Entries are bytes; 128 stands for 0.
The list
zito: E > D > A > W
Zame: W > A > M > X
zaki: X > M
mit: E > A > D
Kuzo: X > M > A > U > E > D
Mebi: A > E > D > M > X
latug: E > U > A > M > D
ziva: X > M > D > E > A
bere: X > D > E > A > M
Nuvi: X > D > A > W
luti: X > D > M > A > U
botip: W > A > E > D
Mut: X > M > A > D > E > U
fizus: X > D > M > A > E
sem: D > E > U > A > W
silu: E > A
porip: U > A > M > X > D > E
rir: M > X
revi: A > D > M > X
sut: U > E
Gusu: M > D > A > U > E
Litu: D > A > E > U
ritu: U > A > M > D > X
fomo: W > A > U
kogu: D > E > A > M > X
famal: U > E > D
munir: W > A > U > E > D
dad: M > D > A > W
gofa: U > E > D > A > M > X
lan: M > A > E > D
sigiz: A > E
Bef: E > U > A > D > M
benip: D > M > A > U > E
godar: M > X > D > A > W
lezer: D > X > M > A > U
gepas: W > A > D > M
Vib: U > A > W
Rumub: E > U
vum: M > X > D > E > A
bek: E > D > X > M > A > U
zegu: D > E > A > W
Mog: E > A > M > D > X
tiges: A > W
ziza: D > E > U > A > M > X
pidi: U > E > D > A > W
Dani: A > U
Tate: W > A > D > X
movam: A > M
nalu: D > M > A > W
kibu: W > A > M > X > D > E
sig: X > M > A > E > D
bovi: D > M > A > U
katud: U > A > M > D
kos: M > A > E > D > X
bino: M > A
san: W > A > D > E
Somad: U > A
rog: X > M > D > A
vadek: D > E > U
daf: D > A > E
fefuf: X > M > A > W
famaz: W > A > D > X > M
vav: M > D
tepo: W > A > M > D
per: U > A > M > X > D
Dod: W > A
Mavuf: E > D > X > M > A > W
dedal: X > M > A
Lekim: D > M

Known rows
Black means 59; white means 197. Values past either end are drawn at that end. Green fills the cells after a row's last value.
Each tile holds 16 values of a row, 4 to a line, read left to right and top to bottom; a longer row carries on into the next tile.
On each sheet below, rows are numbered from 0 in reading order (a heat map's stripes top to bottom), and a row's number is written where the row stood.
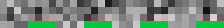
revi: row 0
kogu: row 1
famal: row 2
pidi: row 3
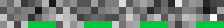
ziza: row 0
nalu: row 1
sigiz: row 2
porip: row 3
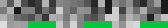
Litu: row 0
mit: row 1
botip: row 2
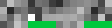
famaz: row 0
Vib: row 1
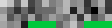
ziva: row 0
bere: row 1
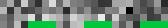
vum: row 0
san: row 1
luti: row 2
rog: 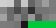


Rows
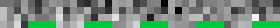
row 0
zito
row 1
munir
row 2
tepo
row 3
Dod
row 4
gepas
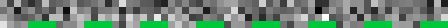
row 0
vadek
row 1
Tate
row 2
kibu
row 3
sem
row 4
fefuf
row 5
Gusu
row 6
zaki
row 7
Mog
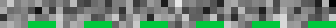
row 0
movam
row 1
fomo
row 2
Zame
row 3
fizus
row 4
Mebi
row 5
latug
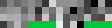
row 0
dad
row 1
bek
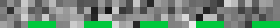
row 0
Somad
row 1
lan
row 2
silu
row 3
daf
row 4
dedal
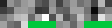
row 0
sut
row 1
gofa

